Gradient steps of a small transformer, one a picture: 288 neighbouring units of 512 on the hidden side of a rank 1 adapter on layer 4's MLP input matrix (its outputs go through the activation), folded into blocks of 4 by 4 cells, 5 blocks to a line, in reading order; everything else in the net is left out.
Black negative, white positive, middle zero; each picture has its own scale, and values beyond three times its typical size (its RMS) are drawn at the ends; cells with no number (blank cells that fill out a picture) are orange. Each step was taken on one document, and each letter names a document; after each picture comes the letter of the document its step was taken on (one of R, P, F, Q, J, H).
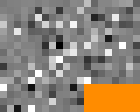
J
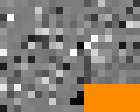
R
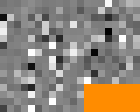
J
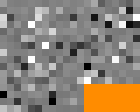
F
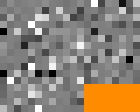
F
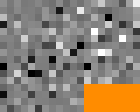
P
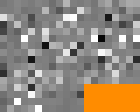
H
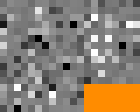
R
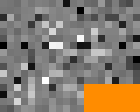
P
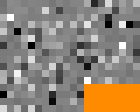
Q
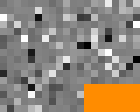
H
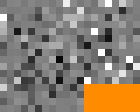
P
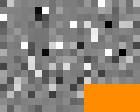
R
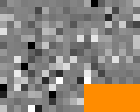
Q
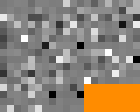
H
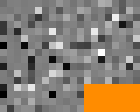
P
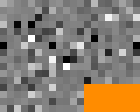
F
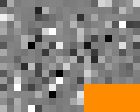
F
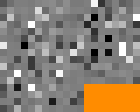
F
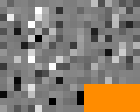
Q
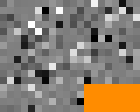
F
